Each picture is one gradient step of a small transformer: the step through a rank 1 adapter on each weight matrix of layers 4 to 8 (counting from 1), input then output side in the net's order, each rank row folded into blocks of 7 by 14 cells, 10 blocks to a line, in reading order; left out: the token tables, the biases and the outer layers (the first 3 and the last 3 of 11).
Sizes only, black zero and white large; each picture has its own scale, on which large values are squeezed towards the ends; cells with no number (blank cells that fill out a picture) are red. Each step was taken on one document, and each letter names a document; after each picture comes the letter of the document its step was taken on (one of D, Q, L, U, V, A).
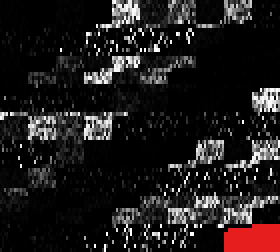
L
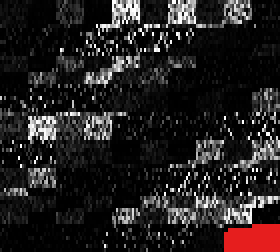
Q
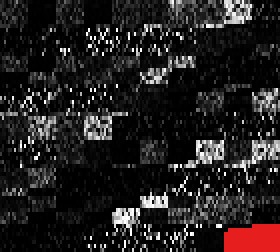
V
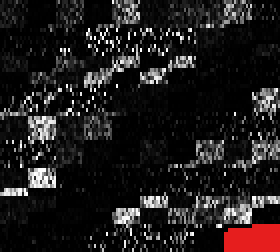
V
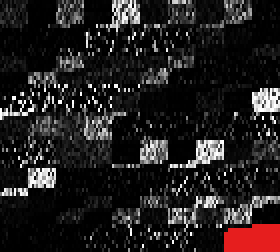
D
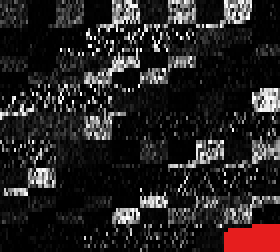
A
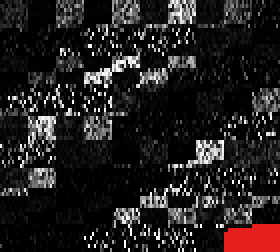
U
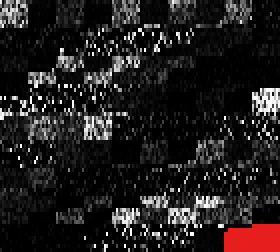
Q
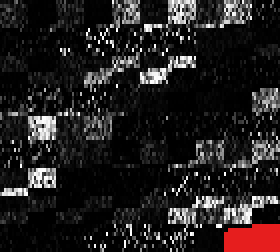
V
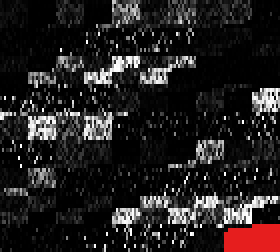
L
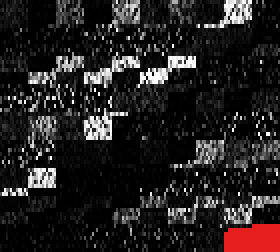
U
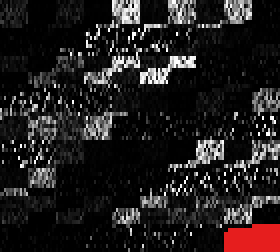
D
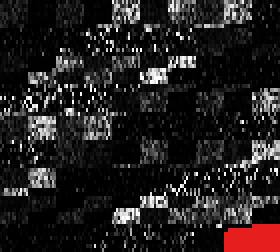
V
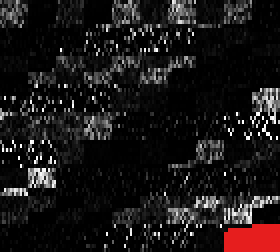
L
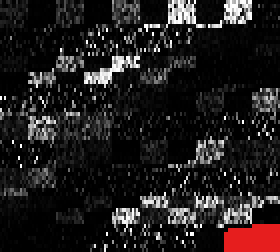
Q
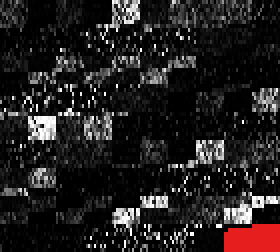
V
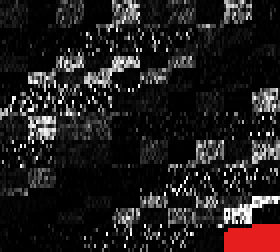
A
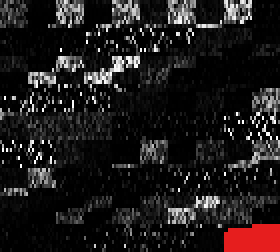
L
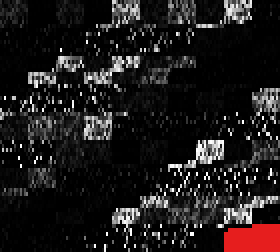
L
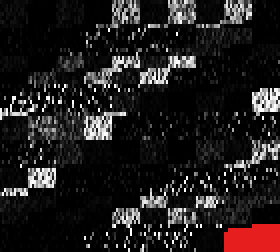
D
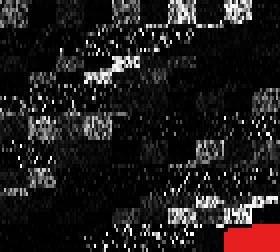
Q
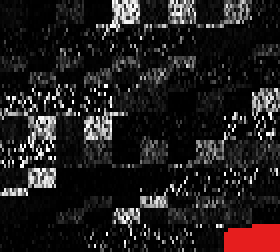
U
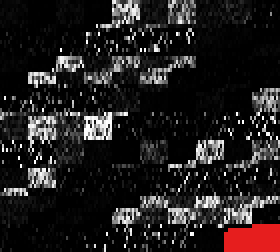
L
